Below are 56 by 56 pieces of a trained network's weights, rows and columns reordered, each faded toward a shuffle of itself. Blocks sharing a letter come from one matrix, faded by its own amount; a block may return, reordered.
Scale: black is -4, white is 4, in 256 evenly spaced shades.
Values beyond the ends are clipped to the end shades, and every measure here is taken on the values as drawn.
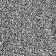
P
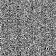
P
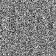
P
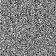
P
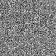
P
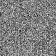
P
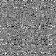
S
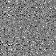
S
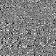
S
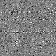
S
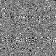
S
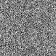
P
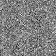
P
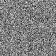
P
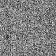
P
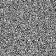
P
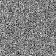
P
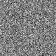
P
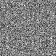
P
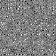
S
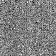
P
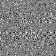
S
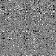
S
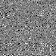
S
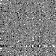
S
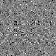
S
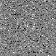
S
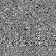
S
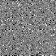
S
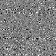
S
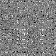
S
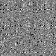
S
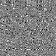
S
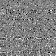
S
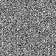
P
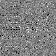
S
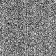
P
